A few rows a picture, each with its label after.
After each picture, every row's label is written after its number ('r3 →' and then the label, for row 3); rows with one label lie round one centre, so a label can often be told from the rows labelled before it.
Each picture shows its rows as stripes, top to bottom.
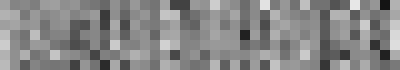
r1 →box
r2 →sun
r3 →sun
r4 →sun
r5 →sun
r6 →box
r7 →sun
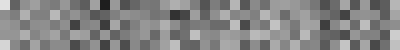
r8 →sun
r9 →box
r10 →sun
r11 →box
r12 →sun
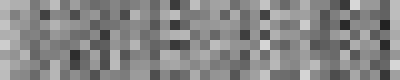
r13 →box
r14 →sun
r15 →box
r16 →sun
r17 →box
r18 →sun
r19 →sun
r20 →box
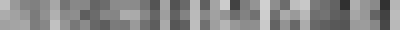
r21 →box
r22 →box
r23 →box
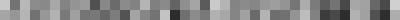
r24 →box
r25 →box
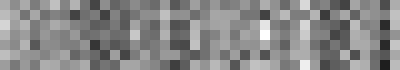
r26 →box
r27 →sun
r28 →box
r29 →box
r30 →box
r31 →sun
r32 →box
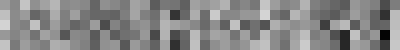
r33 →box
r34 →box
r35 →sun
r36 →box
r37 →box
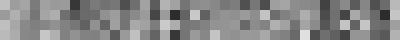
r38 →sun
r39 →box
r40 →sun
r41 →box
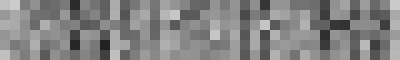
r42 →sun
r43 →sun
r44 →box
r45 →sun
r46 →sun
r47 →sun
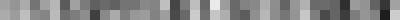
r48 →box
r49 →box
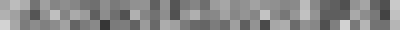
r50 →box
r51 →box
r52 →sun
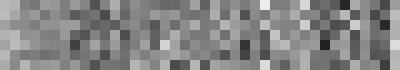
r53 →box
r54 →sun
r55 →box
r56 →sun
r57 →sun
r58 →sun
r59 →box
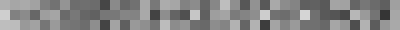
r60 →sun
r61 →box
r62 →sun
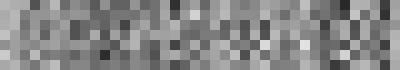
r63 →box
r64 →box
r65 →sun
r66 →sun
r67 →box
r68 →sun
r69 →box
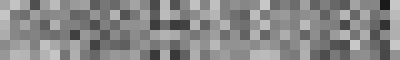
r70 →box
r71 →sun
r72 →box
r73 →sun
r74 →box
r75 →box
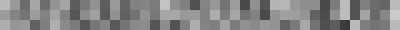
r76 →sun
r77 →sun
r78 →box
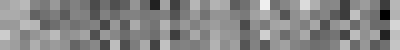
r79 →box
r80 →box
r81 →sun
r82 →box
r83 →sun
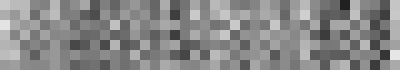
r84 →box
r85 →box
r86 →sun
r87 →box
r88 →sun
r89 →box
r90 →sun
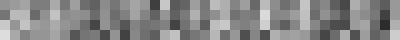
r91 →box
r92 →box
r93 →box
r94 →sun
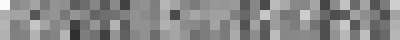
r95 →sun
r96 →box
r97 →sun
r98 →sun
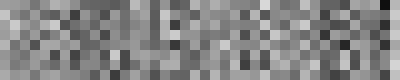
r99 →box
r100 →sun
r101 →box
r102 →sun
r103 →box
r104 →sun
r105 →sun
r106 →box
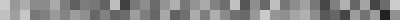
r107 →sun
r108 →box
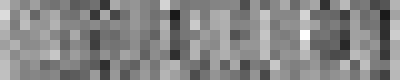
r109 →sun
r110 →box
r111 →box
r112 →box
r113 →box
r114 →box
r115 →sun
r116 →sun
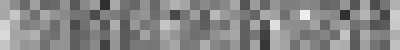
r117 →sun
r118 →box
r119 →sun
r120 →sun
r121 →sun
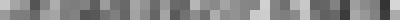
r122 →box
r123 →box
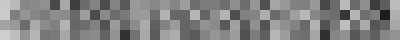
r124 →sun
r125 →box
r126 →sun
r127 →sun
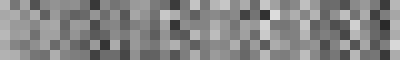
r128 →box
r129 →sun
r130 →box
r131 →box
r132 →sun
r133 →box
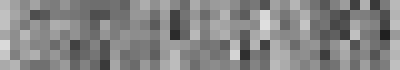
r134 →sun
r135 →box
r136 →box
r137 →box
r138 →sun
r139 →sun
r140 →sun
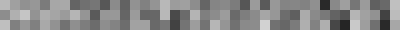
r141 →sun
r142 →box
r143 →box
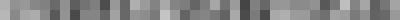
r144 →sun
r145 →sun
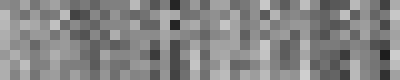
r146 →box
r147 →sun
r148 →box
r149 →sun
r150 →box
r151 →box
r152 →box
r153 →box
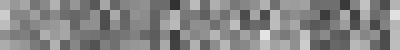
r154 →box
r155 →sun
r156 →sun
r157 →box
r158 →box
